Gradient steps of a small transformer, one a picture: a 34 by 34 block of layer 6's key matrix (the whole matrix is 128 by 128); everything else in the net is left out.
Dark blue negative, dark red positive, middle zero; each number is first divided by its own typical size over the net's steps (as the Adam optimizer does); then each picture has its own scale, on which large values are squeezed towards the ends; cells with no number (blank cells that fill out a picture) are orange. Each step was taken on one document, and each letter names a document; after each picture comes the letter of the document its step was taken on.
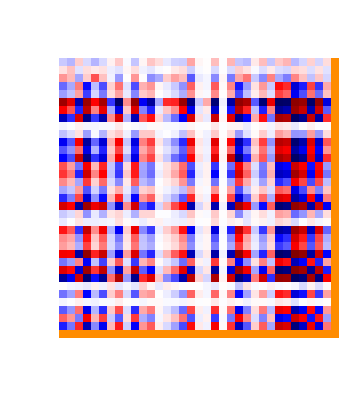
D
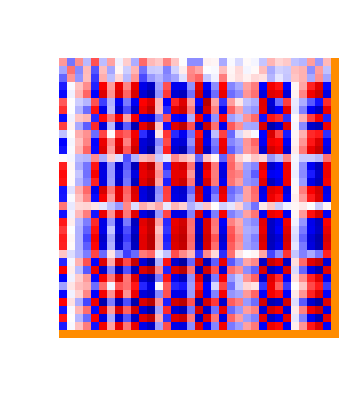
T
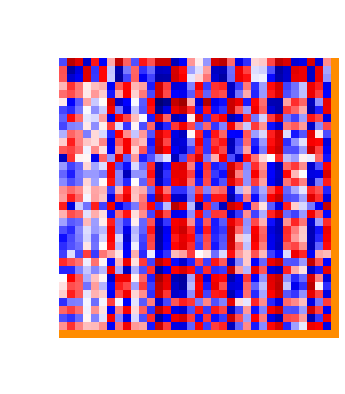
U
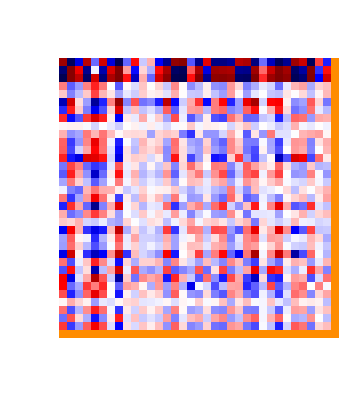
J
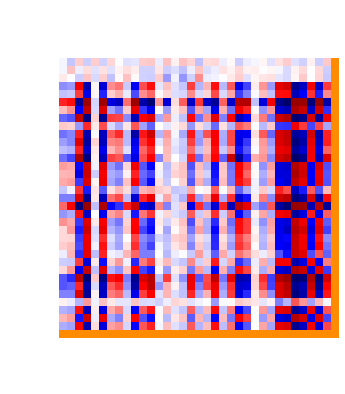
U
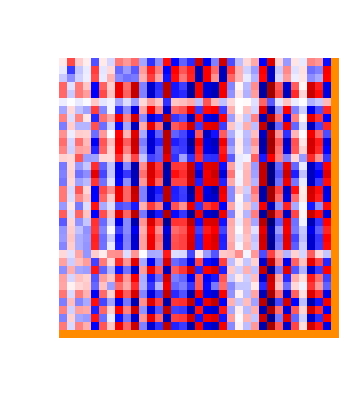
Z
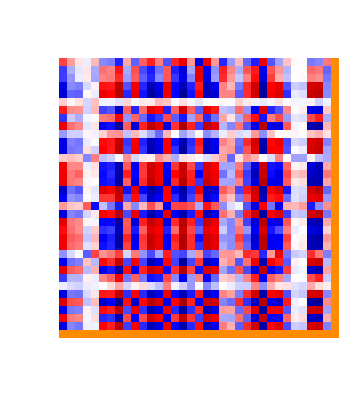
Z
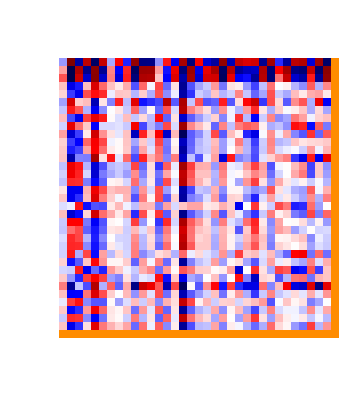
J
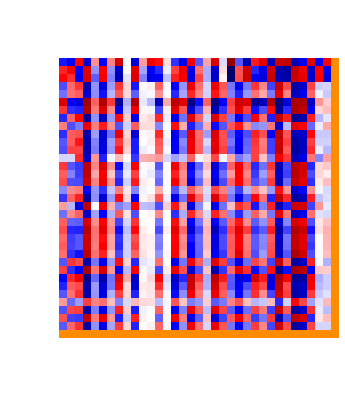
U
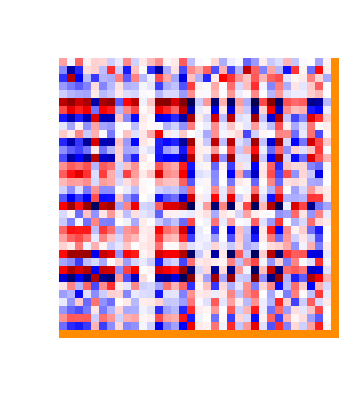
D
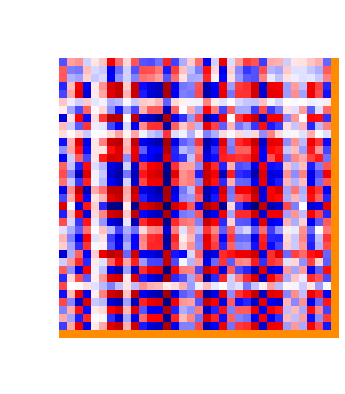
Z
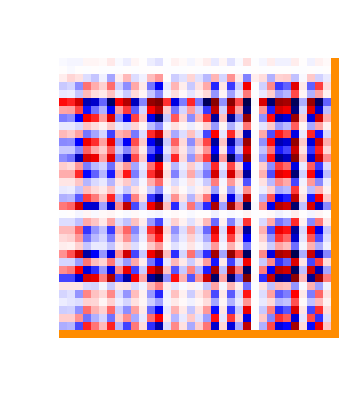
D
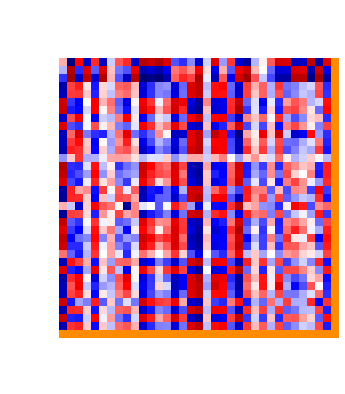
U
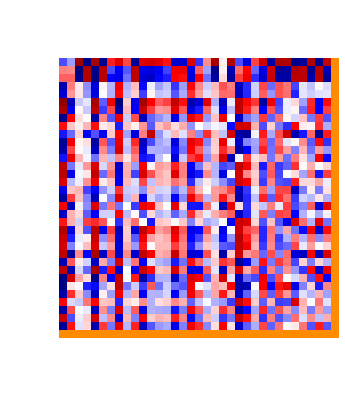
U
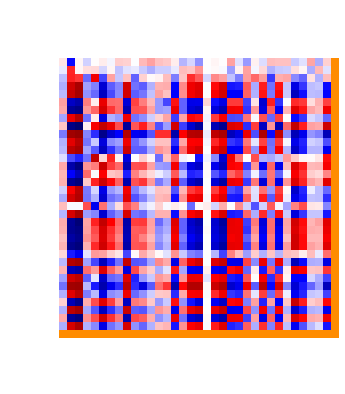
T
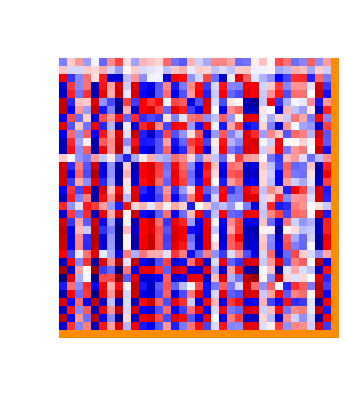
D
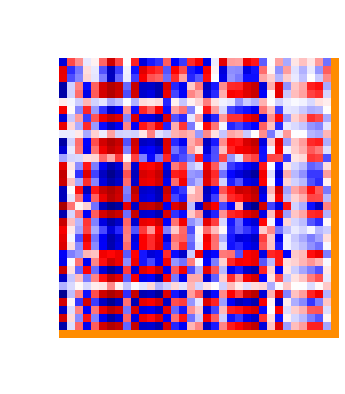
Z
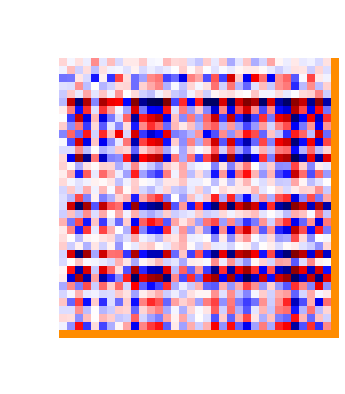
D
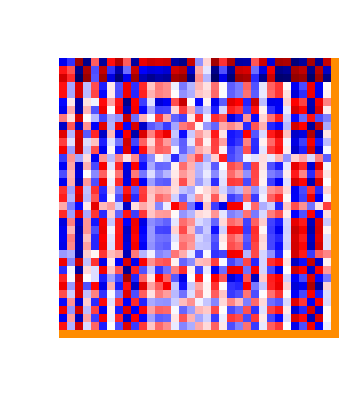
U
